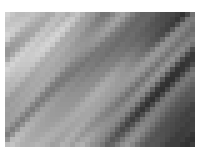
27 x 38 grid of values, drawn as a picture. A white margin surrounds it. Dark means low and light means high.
No row or column stands out. The ninth with the highest average is the top left. Streaks slant up to the right. The middle right is the roughest part. There is an overall slope up to the left.
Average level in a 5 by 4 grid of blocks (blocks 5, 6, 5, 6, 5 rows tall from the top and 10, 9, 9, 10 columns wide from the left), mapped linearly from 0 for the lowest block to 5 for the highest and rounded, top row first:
5 4 2 1
5 3 2 2
4 3 3 1
3 4 2 1
4 4 2 0
